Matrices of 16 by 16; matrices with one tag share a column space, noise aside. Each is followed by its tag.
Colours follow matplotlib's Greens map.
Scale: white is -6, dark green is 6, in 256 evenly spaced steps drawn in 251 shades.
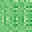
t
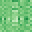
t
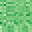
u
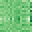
t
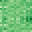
t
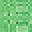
u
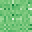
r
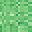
u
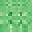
u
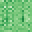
t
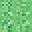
u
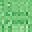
u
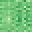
t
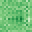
t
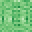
t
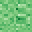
r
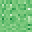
r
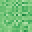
u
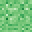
r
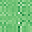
u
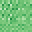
r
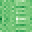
t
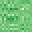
r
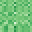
u
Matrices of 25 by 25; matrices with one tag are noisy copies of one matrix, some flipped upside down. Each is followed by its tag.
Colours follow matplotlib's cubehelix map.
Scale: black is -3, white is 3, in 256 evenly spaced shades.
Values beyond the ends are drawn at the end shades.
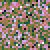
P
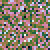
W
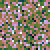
P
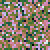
P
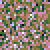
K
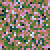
K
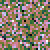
P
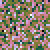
K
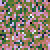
K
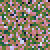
W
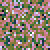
K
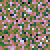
W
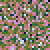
W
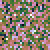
K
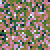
K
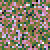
P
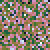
W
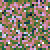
P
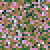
P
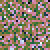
W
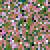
P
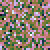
K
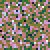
P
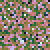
W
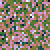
K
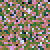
W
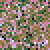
P
